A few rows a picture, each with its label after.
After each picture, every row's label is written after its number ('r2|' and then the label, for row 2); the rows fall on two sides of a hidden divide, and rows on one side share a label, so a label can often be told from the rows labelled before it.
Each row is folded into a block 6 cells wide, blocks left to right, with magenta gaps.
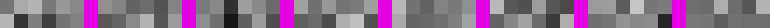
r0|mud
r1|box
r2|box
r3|box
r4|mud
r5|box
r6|box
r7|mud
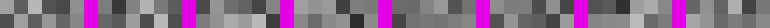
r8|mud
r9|box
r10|box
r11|mud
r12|box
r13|mud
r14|box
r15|box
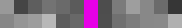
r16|box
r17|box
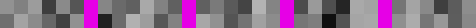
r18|mud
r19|box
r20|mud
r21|mud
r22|mud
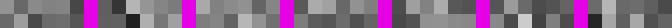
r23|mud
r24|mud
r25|box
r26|mud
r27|box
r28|box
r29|box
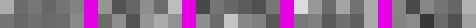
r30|mud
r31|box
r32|box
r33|mud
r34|mud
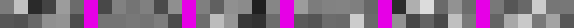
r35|box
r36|box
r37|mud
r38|box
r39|mud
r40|box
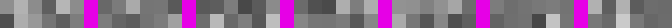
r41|mud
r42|mud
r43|mud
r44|box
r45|mud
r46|box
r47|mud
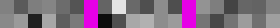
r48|mud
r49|box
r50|box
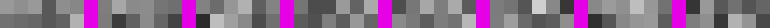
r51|mud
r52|box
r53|box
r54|box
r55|mud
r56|box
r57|box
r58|box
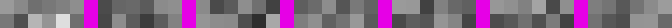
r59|box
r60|mud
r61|mud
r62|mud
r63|box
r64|box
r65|box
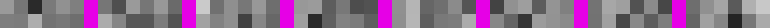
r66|box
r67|mud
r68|mud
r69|box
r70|mud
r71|mud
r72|mud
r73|mud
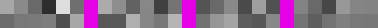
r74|mud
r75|box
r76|mud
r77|box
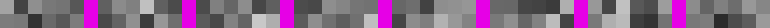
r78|mud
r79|box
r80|box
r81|mud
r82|box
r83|box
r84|mud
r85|mud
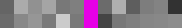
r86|box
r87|box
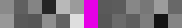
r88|mud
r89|mud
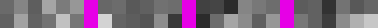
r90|box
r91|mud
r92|box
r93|box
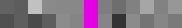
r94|mud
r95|box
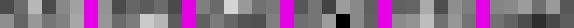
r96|mud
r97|box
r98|mud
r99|box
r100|mud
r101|mud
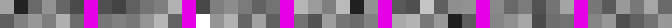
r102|box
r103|box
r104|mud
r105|box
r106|mud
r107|mud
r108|mud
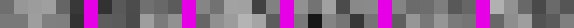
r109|box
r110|box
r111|box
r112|mud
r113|box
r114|mud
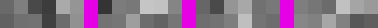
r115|mud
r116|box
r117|box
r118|box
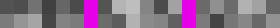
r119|mud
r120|box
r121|box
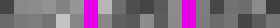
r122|box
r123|mud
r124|mud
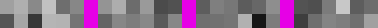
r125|box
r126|box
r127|mud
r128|box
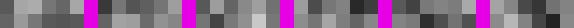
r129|mud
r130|box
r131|box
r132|box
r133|mud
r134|mud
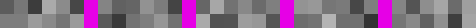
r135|box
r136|box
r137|box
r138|box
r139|mud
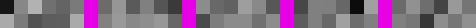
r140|mud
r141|box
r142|box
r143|box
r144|mud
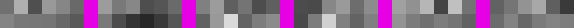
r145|box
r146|mud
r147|box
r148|box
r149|mud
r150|box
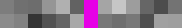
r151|mud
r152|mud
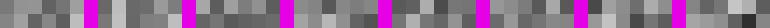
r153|mud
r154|mud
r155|mud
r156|box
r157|mud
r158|mud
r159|mud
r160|mud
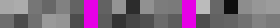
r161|box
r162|box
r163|box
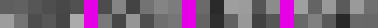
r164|mud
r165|box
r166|box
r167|mud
